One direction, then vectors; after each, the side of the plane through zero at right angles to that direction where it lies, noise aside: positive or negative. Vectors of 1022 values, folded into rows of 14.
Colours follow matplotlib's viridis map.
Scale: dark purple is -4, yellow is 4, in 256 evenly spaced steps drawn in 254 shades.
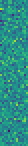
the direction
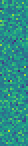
negative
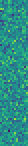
positive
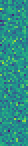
positive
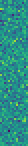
positive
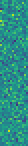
negative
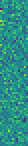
negative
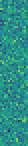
positive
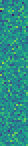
positive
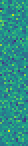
negative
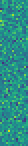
negative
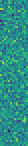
positive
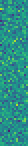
positive
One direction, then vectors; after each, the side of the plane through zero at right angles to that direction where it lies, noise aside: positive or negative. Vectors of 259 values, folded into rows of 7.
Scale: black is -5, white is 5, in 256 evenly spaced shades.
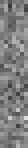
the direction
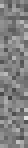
positive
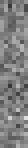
positive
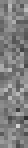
negative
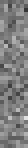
positive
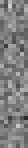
negative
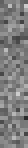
negative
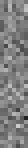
negative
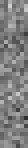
negative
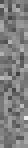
positive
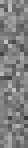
negative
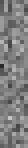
positive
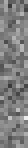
positive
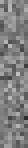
negative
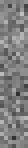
positive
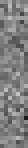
negative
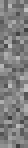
negative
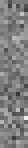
positive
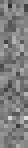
positive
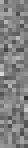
negative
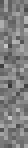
positive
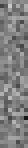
negative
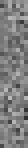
negative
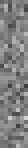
positive
